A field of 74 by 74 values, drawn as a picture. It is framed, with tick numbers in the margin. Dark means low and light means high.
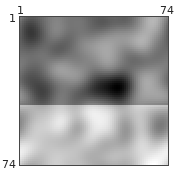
No lone cell stands out from its neighbours. On average the colour sits 60% of the way up the scale. A horizontal seam about 60% of the way down splits the table, and the bottom part is higher.
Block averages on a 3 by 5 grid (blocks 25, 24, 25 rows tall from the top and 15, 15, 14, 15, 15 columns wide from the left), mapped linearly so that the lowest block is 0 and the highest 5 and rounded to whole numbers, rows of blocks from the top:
01222 | 12103 | 55545
